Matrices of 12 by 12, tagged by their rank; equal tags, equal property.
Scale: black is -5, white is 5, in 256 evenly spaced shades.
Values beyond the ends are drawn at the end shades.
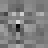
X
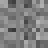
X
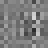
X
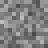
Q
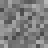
Q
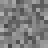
Q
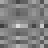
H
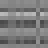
H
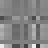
H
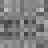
X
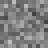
Q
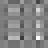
H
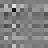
X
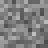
Q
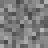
Q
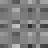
H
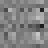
X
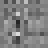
X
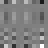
H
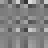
H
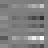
H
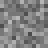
Q
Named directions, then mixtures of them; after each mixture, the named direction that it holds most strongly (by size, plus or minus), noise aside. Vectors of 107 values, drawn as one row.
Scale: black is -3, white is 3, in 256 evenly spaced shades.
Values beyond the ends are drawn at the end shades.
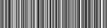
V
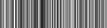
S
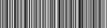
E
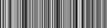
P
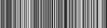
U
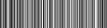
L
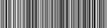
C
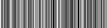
L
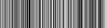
U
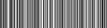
L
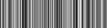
P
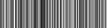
S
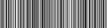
C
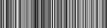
U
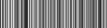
E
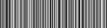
E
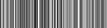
S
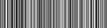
C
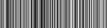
S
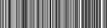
V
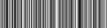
E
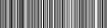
L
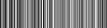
L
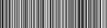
V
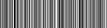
E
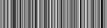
V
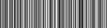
E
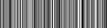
P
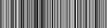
S
